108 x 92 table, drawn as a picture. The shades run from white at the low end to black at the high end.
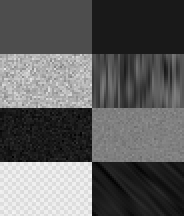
The table splits into 4 rows of 2 panels. Panel 1,1: high, flat. Panel 1,2: very high, flat. Panel 2,1: low, fine-grained. Panel 2,2: high, streaked downward. Panel 3,1: very high, fine-grained, faint in contrast. Panel 3,2: middling, fine-grained, faint in contrast. Panel 4,1: very low, checkered, faint in contrast. Panel 4,2: very high, slanting down to the right, faint in contrast.
